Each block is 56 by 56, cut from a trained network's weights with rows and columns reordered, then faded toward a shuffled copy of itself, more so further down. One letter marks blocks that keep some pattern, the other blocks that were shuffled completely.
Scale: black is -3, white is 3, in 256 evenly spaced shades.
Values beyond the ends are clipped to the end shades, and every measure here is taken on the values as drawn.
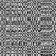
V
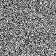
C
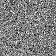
C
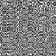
V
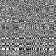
V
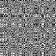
V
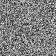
C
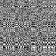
V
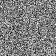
C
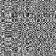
V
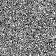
C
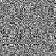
V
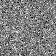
C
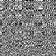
V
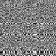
V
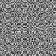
V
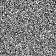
C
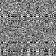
V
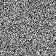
C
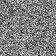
C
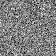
C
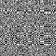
V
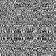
V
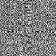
V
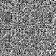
V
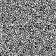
C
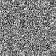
V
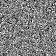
C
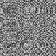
V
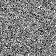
C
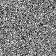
C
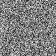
C
